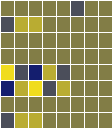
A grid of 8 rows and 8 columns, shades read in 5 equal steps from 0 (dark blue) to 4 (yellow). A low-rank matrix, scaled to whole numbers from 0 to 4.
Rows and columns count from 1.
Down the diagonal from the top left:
2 3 2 2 1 2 2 2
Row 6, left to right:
0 3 4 1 3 2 2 2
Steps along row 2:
up same down same same same same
